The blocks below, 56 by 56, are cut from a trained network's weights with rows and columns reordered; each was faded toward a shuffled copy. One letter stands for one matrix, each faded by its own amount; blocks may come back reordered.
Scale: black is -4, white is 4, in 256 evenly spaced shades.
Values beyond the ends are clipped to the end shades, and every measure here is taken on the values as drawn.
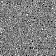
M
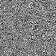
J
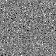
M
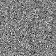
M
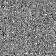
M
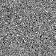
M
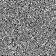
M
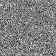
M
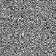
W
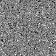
M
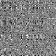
W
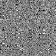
W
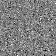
M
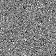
M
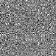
W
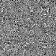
J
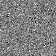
M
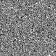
M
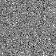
J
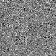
J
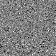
M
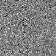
J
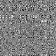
W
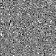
W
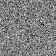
M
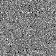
M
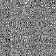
W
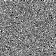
M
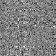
W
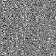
W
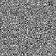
W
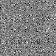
W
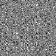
W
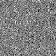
J
